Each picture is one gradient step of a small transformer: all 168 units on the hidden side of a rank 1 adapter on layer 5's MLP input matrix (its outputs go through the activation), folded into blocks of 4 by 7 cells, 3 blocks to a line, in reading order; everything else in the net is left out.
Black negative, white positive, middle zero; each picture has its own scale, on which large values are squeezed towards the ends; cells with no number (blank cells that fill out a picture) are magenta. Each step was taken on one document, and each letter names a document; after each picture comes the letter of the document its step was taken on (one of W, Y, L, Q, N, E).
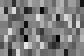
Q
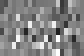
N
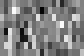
Q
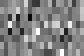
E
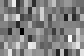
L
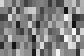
L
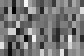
Q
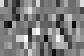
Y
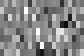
N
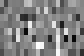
N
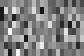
Q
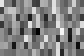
E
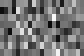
Q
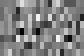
E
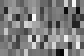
L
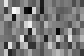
Q
